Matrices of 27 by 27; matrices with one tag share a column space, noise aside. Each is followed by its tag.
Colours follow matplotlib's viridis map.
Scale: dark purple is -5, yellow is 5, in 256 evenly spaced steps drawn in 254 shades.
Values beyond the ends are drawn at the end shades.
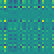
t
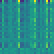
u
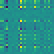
t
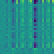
u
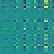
t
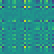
t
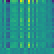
u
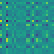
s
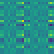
s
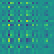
s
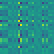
s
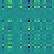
t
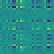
t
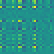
t
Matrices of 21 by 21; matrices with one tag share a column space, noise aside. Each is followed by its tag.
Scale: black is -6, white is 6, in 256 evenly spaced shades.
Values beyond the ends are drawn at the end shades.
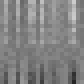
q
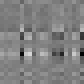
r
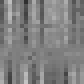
q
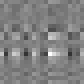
r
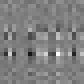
r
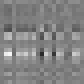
r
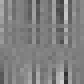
q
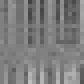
q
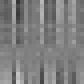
q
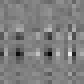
r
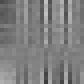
q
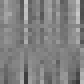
q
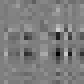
r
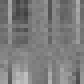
q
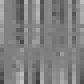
q
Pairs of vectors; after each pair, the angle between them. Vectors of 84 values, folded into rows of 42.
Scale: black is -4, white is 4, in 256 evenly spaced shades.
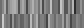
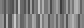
partly opposed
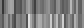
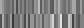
orthogonal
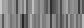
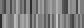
partly opposed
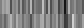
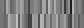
partly aligned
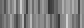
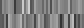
orthogonal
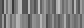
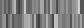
partly opposed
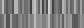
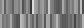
partly aligned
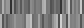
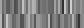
orthogonal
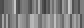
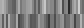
nearly opposite
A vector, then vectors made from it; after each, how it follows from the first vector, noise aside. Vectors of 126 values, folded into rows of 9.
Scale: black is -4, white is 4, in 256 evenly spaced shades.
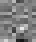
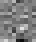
copied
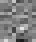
copied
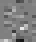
partly zeroed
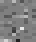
partly zeroed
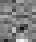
negated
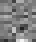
negated
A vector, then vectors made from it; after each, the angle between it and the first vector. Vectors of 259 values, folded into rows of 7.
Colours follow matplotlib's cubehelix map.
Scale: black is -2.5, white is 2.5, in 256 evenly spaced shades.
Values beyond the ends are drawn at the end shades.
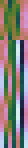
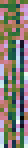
nearly parallel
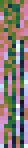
nearly parallel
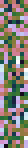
partly aligned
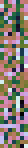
partly aligned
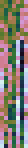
nearly parallel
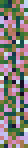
partly aligned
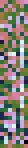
partly opposed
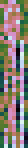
nearly opposite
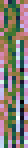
nearly parallel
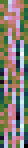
nearly opposite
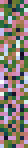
partly aligned
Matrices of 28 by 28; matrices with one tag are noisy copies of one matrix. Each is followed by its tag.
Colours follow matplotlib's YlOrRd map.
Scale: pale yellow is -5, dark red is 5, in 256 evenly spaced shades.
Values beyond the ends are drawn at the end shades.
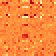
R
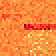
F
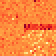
F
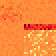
F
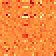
R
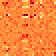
R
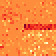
F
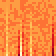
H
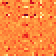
R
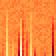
H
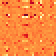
R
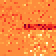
F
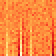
H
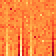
H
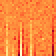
H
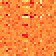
R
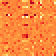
R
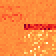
F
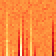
H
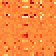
R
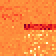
F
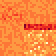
F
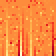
H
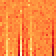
H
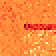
F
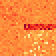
F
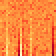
H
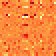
R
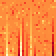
H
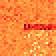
F
